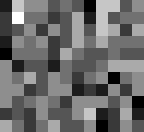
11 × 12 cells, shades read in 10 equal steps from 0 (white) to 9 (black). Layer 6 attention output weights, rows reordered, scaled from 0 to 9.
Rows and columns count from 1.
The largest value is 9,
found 5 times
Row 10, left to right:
7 6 7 4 6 6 4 2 8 7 3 8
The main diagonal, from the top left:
8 0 4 4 7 5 7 7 4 7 4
